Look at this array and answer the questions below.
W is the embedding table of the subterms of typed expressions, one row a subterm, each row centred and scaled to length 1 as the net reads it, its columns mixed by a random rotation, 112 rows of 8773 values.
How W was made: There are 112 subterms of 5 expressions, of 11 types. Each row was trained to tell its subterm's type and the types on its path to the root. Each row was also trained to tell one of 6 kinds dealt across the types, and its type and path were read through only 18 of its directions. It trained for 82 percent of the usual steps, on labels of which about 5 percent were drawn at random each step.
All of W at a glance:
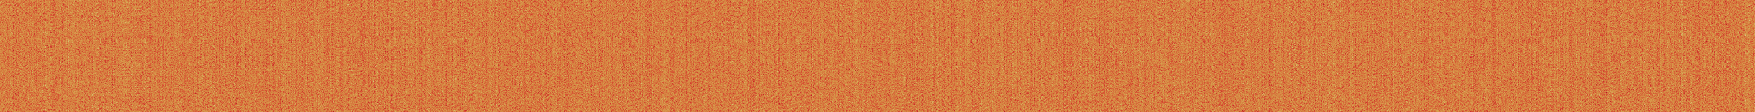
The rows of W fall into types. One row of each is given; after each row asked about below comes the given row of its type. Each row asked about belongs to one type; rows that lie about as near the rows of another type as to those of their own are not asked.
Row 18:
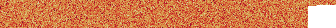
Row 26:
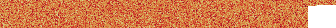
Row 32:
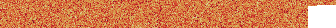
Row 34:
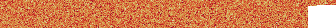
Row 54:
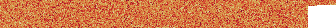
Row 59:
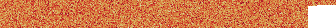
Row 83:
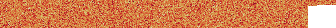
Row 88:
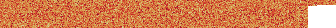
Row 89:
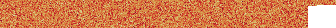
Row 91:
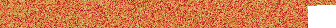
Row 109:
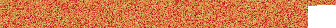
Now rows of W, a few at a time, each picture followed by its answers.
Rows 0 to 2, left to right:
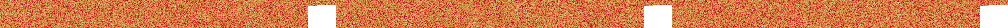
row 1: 32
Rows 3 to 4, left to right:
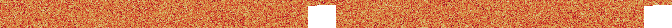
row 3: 83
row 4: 18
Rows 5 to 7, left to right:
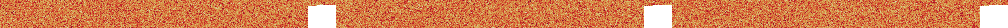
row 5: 26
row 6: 54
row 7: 34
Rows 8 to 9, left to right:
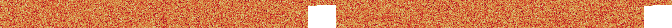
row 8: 32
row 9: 54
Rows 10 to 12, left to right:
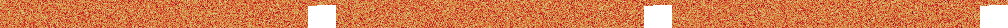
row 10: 32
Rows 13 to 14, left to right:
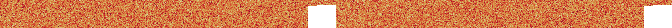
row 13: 91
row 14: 54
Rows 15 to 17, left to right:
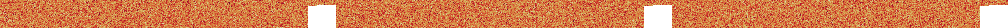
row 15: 26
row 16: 83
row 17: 34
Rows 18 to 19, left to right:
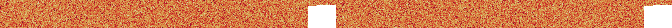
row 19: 91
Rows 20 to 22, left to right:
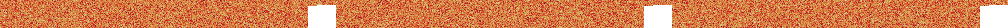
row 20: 88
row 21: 109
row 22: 89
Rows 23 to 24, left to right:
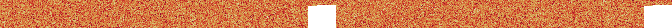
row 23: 32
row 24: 18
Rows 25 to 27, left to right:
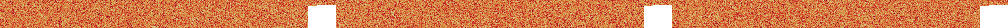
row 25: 32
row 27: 59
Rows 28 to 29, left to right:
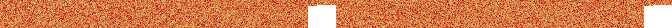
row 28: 89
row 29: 59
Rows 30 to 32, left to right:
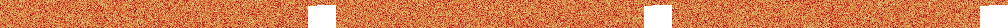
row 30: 91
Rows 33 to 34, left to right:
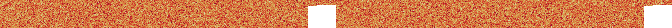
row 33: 18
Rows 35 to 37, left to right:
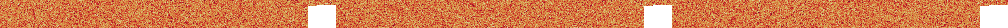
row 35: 18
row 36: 59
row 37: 109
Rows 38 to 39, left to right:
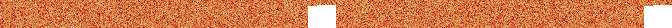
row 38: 88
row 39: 88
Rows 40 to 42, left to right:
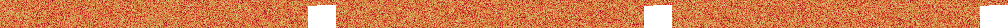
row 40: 59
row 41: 88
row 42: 54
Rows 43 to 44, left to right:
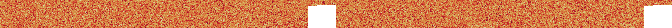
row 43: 109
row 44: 32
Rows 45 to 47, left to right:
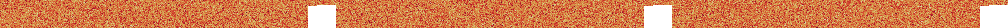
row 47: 109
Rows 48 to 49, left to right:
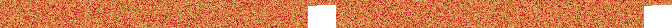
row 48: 83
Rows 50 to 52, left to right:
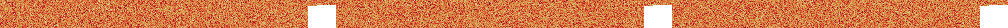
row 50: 32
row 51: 83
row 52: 83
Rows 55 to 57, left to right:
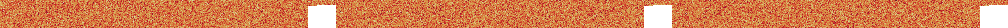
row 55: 109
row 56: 88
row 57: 88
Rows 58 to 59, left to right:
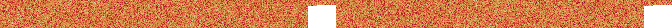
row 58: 89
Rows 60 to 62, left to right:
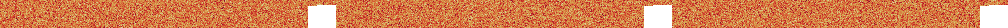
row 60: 88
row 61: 109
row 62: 34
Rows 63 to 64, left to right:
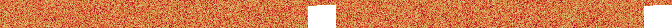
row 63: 54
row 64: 34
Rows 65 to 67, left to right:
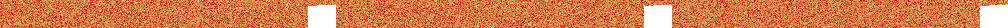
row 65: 54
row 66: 59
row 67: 59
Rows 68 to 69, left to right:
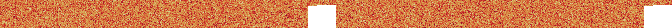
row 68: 34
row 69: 88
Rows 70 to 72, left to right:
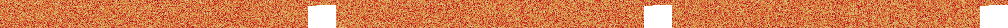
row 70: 18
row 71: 54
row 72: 32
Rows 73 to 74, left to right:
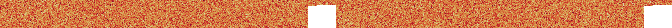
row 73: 18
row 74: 54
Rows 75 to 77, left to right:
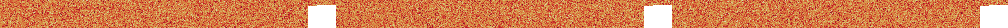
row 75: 83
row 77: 89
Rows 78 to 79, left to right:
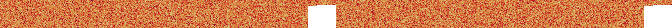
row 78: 34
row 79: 34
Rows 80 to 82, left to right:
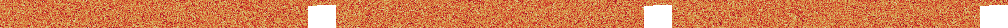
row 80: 32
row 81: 91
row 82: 59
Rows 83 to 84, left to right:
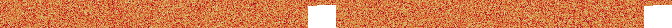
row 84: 32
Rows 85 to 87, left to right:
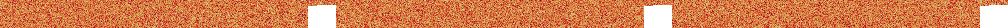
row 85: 32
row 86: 54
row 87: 18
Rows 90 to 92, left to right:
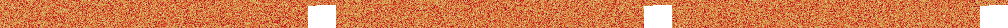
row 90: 54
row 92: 26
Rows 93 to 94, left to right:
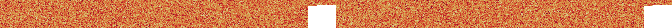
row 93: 59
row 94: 54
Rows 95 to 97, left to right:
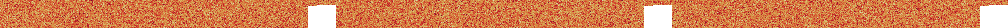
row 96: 109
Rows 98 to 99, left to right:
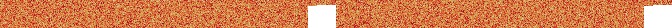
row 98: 34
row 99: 109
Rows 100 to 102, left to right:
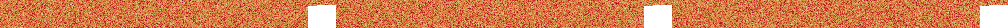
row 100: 91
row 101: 18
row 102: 83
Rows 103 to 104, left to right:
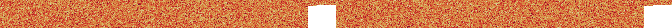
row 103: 26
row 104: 109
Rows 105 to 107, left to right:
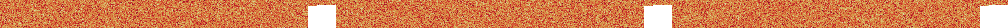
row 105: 91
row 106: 59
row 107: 26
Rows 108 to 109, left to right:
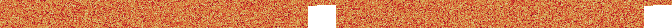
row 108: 83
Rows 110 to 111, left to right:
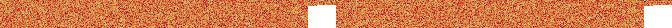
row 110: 88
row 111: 88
